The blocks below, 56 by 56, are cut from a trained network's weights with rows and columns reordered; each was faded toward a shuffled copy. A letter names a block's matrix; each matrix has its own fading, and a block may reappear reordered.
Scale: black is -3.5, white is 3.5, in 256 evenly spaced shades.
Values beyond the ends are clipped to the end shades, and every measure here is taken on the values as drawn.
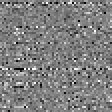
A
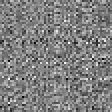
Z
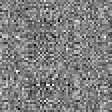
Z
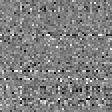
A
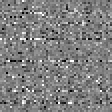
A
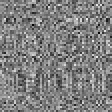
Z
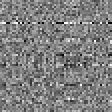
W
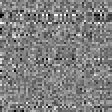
W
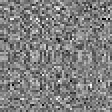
Z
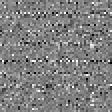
A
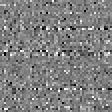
A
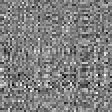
Z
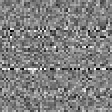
W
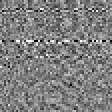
W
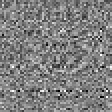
W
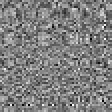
Z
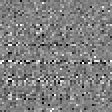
A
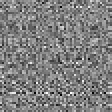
W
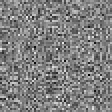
Z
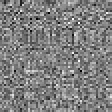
Z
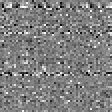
A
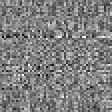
W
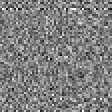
W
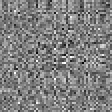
Z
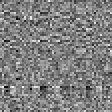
W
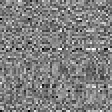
W
